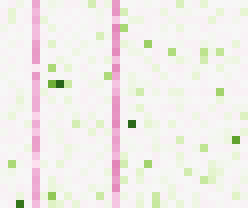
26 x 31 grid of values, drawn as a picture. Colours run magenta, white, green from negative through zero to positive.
Slope: none. Histogram: heavy tails on both sides. Odd lines: columns 5 and 15. Average level on the scale: 50%.
